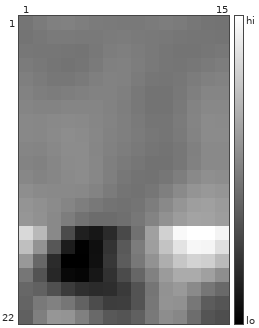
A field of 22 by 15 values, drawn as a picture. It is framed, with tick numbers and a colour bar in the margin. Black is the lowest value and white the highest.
Mirror symmetry: none. Roughest part: bottom left. Stripes: none. Seam: horizontal, 70% of the way down, the top part calmer. Grain: blotchy.
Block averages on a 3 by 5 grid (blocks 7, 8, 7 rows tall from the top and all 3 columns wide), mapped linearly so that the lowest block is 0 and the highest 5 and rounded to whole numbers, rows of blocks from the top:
33333 / 44334 / 30155
